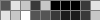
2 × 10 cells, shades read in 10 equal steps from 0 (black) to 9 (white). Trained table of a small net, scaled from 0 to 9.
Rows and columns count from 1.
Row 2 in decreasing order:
9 8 7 7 3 3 2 2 1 1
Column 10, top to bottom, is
8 7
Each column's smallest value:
3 7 7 2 3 0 0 0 2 7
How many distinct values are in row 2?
6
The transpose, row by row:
3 8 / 8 7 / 7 9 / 2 3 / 7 3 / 0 2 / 0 1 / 0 1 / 2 2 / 8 7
